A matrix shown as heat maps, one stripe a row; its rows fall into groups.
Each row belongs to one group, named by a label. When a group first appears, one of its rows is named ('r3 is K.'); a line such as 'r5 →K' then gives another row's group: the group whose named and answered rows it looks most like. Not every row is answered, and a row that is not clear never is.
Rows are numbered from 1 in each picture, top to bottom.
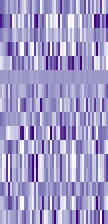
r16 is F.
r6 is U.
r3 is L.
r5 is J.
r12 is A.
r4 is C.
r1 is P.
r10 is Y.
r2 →L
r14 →U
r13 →A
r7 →A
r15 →C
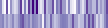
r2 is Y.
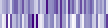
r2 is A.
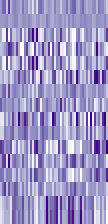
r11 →L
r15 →J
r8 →P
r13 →L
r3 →A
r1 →U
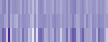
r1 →U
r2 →U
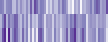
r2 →U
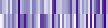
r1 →F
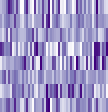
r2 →C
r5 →F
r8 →C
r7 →J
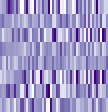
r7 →C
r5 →A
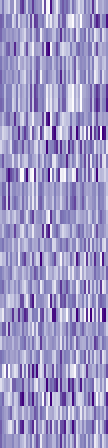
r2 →L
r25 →F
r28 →J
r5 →P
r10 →F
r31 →Y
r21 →P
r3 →P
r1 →Y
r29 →Y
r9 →C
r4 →C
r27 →A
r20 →L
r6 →P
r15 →U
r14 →U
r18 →P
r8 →L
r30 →L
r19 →F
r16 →Y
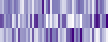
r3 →J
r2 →L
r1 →C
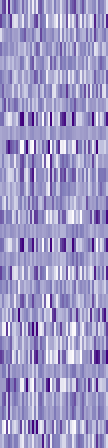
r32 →C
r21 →P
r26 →L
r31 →A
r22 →Y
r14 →Y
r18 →Y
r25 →L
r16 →L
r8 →U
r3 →F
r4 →P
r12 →Y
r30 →U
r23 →F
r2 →L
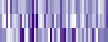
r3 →Y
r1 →A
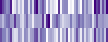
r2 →C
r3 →L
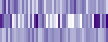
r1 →U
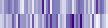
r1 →C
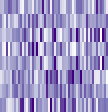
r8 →Y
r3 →F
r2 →A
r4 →A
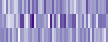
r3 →P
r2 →Y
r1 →A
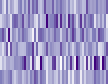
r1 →A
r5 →F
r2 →J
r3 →U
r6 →L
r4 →A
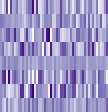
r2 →P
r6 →U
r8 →A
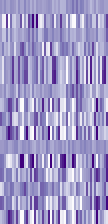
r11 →J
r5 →F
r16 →C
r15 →L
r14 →F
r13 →L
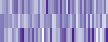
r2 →P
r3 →Y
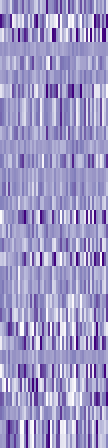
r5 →Y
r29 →L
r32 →C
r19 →F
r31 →C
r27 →F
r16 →F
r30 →P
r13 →U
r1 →J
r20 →P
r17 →A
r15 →P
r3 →F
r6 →J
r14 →U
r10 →J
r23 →L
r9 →P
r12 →Y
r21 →P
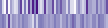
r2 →U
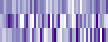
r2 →C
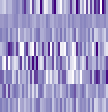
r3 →P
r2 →J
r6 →L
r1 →F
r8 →P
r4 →C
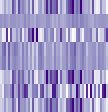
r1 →J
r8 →J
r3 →A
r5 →U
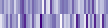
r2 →F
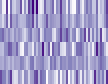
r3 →P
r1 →A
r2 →A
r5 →Y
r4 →C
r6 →L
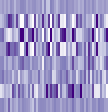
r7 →J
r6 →P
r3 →Y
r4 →C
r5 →Y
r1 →Y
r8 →U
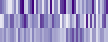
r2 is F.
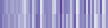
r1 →P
